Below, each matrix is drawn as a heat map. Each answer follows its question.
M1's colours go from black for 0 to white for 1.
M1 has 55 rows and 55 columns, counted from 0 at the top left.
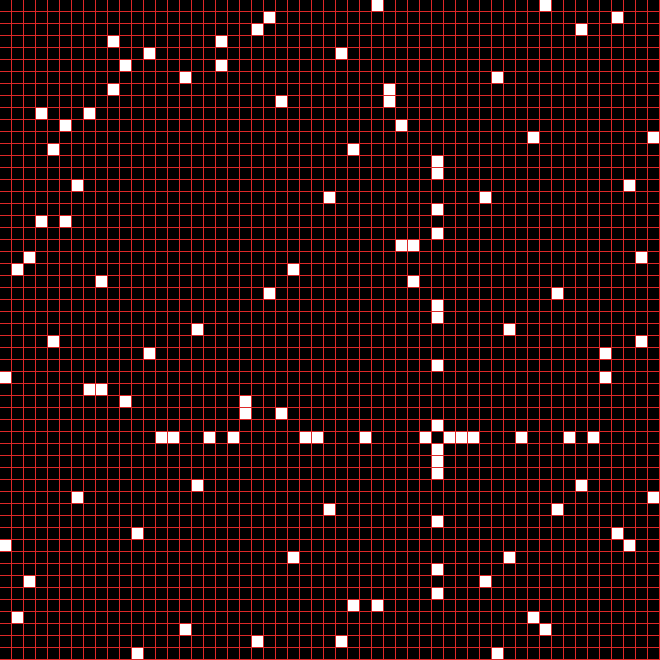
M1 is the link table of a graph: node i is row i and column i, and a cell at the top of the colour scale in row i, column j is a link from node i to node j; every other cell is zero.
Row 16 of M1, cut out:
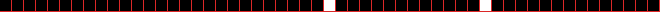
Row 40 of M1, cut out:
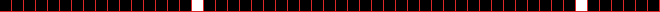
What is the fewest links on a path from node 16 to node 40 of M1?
1
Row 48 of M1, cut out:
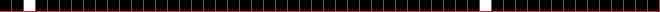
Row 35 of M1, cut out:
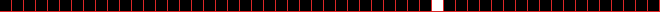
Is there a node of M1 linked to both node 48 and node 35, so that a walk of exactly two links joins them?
no
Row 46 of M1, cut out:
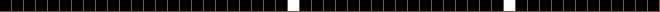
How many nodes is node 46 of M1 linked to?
2
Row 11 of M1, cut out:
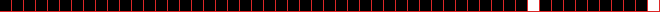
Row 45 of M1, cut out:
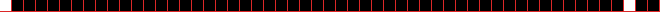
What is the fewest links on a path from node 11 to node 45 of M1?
6
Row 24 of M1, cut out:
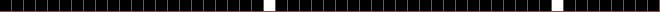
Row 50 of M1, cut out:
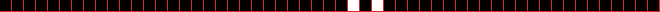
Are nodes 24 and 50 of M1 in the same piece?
yes
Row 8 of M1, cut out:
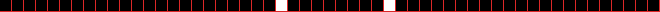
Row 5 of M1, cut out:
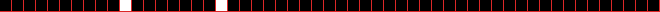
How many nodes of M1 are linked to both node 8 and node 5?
0
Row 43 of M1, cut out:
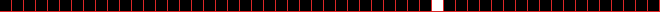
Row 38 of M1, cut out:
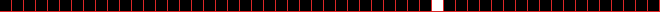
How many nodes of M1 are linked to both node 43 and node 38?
1
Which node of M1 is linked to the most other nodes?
node 36
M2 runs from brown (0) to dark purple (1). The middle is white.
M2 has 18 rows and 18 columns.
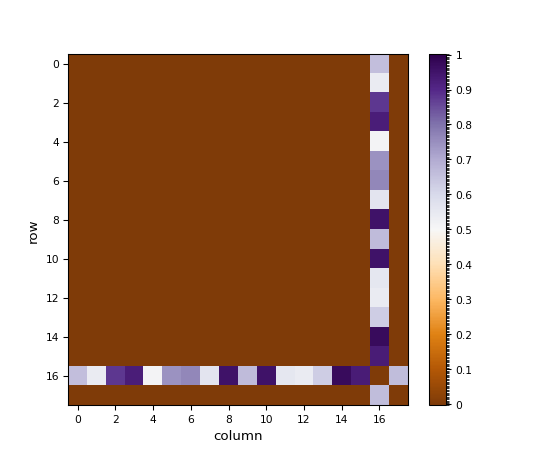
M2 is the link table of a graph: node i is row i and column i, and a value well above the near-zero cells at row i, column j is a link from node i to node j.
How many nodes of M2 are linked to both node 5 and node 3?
1
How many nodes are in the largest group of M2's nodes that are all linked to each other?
2
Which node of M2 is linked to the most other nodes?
node 16
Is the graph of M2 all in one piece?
yes
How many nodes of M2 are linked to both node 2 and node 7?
1
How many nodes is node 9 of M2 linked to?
1
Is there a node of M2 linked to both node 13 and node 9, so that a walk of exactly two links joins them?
yes
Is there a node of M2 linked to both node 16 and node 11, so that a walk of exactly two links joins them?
no
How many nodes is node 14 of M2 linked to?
1
